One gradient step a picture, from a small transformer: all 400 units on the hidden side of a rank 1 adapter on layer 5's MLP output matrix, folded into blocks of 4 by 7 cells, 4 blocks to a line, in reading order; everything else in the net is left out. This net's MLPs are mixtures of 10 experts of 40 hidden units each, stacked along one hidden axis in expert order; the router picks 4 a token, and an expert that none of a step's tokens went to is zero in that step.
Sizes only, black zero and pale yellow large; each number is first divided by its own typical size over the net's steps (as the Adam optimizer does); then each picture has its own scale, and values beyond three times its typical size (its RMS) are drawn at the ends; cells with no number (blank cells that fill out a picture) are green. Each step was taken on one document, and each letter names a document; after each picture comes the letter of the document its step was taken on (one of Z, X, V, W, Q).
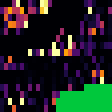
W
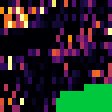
W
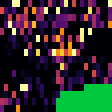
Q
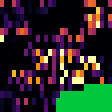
Q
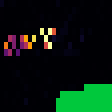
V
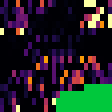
Q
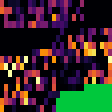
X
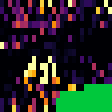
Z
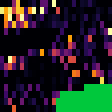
W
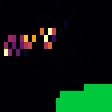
V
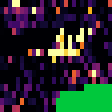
W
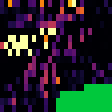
Z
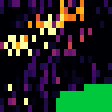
Z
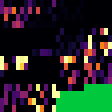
X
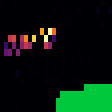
V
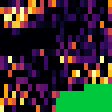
X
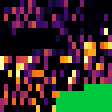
X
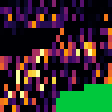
X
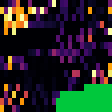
W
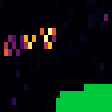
V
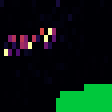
V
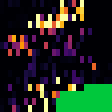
Z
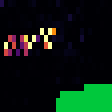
V
